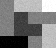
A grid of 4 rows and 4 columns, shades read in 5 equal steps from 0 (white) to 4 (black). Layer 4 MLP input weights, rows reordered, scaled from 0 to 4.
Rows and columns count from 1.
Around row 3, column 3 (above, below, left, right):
2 2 3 1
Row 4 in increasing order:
1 2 4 4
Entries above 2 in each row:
0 1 2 2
